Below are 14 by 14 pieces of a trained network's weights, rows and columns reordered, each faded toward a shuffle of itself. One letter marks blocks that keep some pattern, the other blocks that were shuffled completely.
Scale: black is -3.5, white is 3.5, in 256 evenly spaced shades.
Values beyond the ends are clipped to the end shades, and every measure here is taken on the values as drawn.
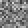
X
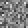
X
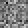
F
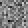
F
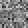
X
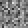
F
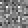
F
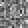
F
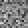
X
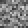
F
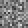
F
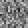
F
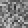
X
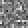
X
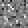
X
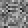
F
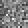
X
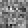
F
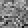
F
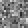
F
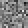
X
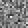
X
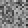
F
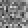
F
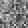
F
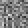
F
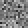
X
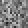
X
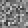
X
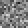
X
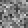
X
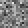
X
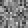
F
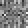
F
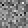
X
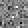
X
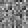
F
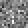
X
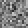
F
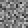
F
